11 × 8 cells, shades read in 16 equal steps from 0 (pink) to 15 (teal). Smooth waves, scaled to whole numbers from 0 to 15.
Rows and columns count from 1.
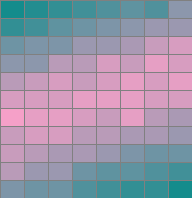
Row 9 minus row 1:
-12 -10 -8 -7 -5 -2 -2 2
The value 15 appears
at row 1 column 1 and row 11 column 8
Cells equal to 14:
1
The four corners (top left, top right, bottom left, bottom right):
15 7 8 15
